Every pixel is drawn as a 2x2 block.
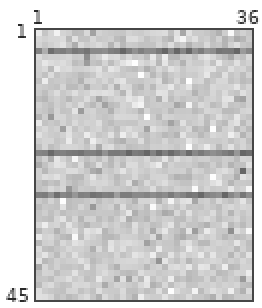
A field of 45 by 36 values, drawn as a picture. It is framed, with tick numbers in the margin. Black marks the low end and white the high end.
Slope: none. Average level on the scale: 80%. Odd lines: rows 4, 21 and 28. Histogram: skewed, a long tail of low values.
